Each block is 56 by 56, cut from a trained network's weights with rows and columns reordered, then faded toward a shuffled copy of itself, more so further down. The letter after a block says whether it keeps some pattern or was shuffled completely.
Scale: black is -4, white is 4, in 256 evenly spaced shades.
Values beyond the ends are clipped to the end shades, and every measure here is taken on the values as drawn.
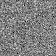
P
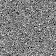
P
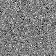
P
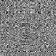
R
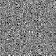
R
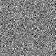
R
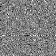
R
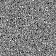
P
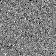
P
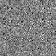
R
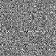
R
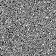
P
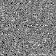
R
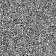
P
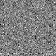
R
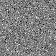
P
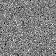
P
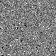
P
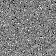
P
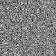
R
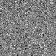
R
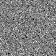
P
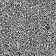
R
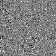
R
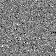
P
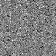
R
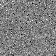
P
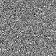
R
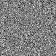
R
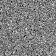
P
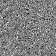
P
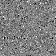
R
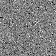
P
